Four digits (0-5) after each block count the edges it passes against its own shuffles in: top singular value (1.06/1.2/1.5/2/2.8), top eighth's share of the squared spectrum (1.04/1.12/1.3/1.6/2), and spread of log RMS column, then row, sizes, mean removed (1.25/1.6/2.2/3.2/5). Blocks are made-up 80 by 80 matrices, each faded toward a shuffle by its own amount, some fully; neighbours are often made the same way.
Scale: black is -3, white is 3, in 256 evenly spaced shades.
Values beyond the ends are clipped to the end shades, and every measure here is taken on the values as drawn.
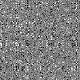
4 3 2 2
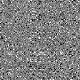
4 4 2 2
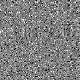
3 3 1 1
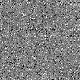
3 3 1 1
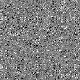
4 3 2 2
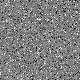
0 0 0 0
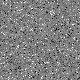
0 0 0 0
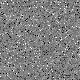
0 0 0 0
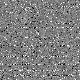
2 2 0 2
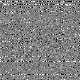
2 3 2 3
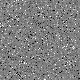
0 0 0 0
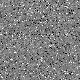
0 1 0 1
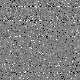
2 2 0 2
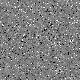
0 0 0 0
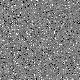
0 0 0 0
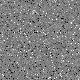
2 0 0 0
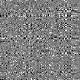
4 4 2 3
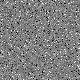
2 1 0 0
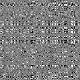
5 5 3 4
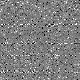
4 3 1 2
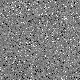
1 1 0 0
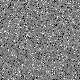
1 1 0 0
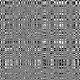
5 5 4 4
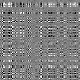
5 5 4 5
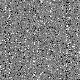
1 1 2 0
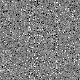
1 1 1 0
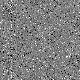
1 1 1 0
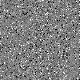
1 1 2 0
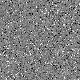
0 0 0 0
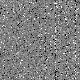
2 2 2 0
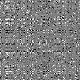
4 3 2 2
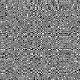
5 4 3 3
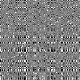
5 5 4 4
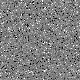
2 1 0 0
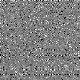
4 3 2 2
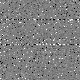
4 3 0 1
